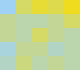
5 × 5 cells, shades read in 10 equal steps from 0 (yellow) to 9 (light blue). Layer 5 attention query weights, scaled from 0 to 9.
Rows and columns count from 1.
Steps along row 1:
down down up down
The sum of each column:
34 24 21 24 21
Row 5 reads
7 4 6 5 6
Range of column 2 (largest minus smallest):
3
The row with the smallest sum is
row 1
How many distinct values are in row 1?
5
